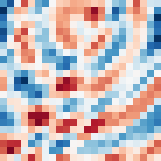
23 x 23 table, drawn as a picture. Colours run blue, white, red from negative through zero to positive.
On average the colour sits 50% of the way up the scale. No overall slope runs across the table. No row or column stands out. Concentric rings centre on the top middle.
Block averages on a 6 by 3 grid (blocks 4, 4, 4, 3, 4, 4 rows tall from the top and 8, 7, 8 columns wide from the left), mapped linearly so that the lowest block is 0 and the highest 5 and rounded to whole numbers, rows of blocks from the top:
1 5 1 | 2 4 0 | 1 2 2 | 0 4 3 | 3 4 2 | 3 1 3
